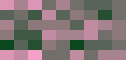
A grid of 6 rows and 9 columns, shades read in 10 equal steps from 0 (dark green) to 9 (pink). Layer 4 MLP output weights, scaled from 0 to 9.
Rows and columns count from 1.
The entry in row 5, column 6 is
0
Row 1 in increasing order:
3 3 4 4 4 6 6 8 8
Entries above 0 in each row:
9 9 9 9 7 9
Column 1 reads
8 3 6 5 0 8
